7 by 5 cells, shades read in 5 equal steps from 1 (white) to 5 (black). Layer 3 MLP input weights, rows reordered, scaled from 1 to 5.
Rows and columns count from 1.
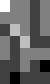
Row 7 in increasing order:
4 4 4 4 5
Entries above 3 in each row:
1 1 2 3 1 4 5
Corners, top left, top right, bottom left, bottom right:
1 3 4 4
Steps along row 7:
up down same same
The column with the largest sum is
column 4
